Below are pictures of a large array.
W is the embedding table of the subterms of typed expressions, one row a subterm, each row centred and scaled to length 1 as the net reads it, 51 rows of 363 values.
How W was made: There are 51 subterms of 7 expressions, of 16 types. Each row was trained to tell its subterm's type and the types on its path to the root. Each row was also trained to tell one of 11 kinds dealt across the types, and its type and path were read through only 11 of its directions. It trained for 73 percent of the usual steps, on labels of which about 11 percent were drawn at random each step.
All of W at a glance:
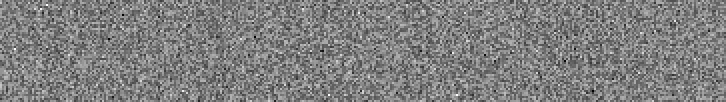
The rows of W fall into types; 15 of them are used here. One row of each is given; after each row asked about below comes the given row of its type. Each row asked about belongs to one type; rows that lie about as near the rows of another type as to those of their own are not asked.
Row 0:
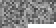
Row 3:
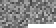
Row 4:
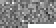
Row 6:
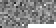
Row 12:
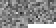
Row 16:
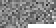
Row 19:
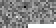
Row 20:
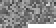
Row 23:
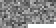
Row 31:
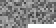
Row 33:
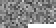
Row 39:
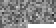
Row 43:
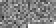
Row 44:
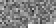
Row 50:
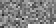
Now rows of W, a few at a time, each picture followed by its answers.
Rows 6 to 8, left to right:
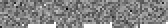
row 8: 43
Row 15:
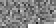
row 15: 44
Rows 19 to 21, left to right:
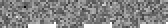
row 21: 31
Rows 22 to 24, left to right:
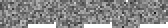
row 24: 12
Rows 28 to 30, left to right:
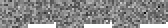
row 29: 12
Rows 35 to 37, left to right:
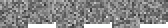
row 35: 3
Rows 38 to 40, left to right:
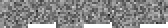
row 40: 16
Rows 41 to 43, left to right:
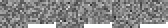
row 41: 19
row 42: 4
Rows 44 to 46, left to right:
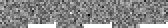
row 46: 19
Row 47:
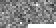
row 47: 6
